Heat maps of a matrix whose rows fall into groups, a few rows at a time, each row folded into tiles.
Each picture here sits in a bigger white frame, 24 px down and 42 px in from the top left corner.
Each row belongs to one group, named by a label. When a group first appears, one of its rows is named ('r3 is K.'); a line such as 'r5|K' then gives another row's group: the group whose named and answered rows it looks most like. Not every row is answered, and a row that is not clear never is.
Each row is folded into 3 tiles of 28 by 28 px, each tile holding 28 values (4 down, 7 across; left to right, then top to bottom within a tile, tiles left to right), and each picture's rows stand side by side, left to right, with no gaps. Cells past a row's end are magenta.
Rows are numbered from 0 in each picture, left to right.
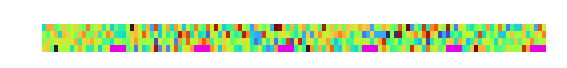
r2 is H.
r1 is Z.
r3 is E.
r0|E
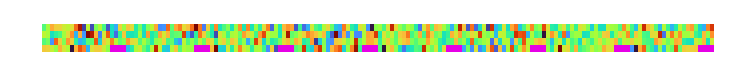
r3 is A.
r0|E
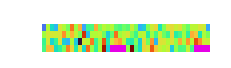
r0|A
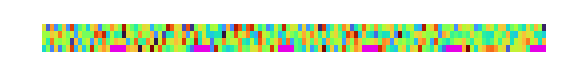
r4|E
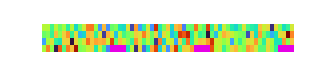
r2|A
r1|Z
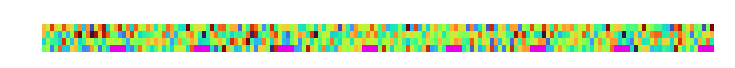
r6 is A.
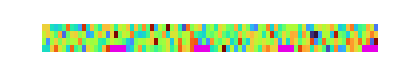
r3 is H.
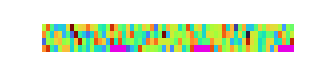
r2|A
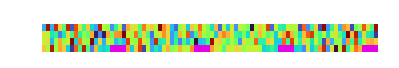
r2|A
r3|Z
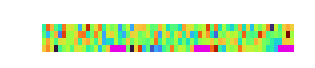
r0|E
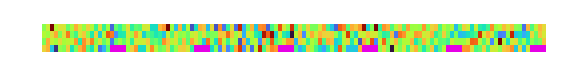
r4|E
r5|A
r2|Z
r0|E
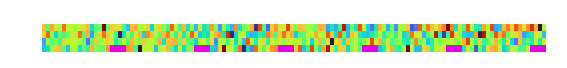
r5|E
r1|E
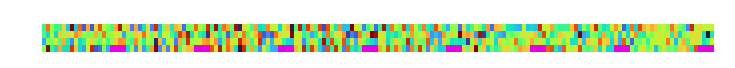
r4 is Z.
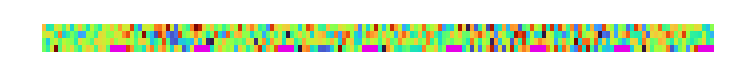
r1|H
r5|Z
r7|E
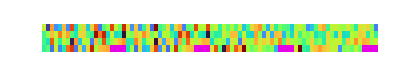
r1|Z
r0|Z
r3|H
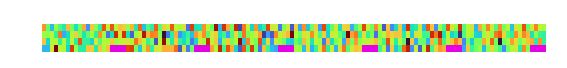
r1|A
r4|Z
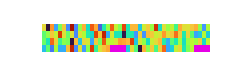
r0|Z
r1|E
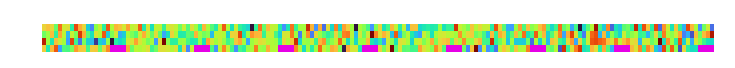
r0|H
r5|H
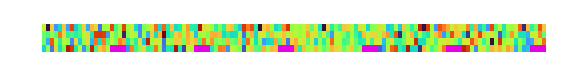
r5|A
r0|Z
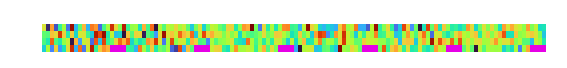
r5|E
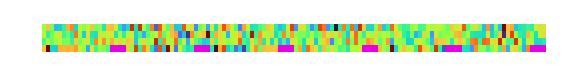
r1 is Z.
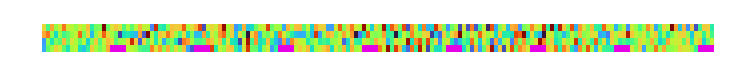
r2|A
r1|E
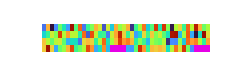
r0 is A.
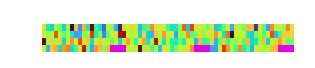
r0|A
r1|H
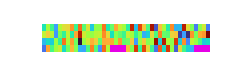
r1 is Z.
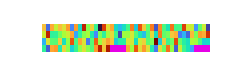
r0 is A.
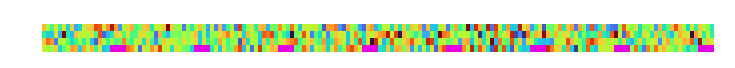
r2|Z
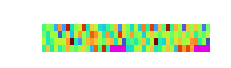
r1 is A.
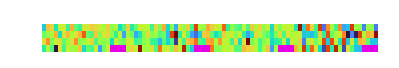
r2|A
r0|E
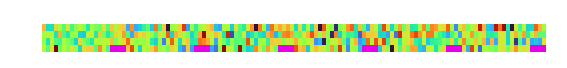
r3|A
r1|A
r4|E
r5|H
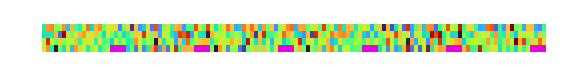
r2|H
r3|E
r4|Z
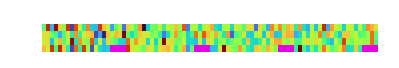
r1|A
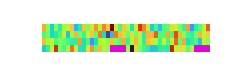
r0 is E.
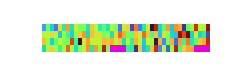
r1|Z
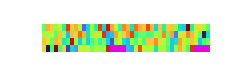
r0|H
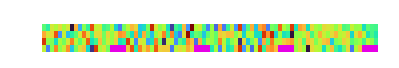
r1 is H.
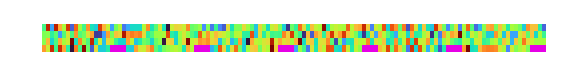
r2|A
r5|H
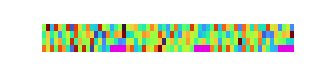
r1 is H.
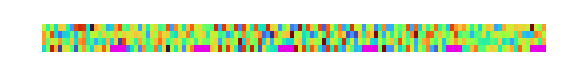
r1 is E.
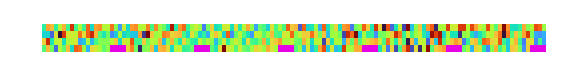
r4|Z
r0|E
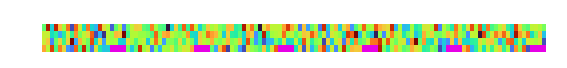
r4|A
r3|Z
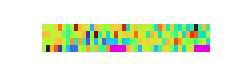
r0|H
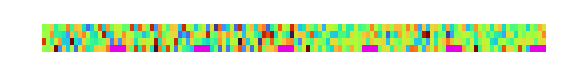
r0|H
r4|E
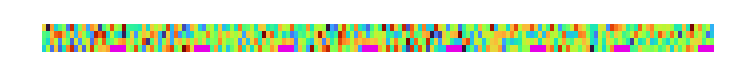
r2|Z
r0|Z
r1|A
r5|E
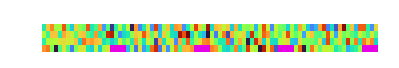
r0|E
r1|Z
